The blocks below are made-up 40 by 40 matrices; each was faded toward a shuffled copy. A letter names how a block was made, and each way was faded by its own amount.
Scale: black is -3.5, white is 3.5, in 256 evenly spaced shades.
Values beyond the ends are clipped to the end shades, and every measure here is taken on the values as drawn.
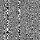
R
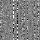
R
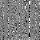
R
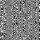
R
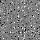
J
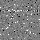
J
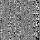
R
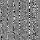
R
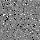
J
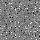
J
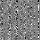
R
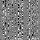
R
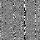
R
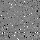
J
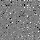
J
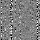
R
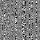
R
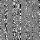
R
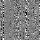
R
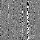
R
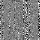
R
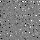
J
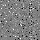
J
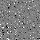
J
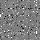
J
